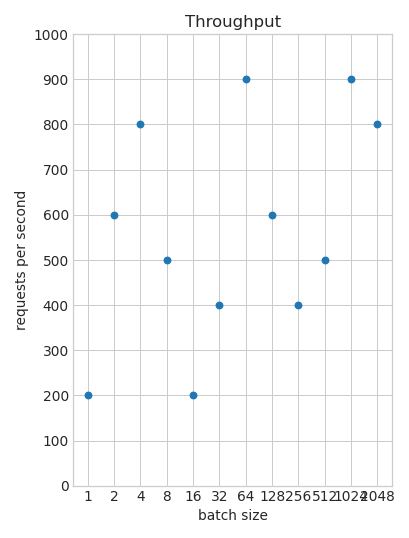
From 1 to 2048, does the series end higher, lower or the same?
higher
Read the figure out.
Title: Throughput
x-axis: batch size, ticks 1 2 4 8 16 32 64 128 256 512 1024 2048
y-axis: requests per second, ticks 0 100 200 300 400 500 600 700 800 900 1000
Values:
200 600 800 500 200 400 900 600 400 500 900 800
